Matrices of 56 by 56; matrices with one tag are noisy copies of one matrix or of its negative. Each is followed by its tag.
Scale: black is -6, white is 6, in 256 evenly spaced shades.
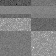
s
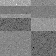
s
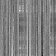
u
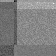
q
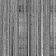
u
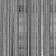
u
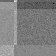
q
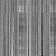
u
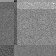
q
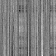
u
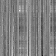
u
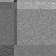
q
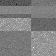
s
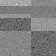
s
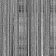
u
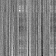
u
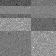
s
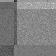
q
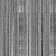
u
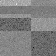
s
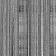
u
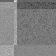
q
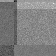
q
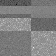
s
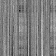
u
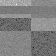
s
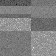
s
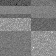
s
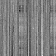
u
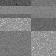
s
